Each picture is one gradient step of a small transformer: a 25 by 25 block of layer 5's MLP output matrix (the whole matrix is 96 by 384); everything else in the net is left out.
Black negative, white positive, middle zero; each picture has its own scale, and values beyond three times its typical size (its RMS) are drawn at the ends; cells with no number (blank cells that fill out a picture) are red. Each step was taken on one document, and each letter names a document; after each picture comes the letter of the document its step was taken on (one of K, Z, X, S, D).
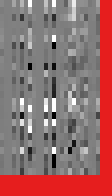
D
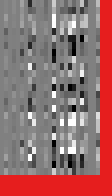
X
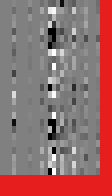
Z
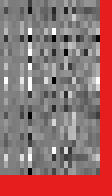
X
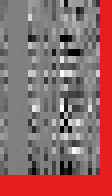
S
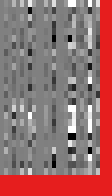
D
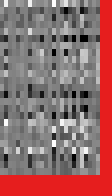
X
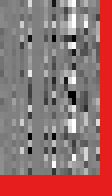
D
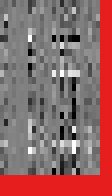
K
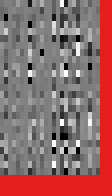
K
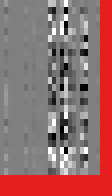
Z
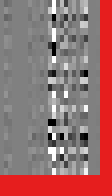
Z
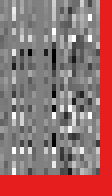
D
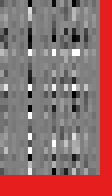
K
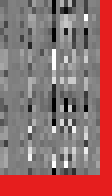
X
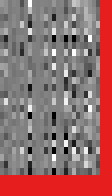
X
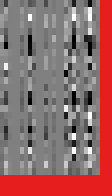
S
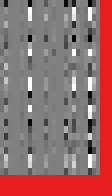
S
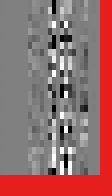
Z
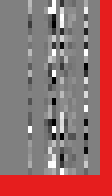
Z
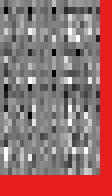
X
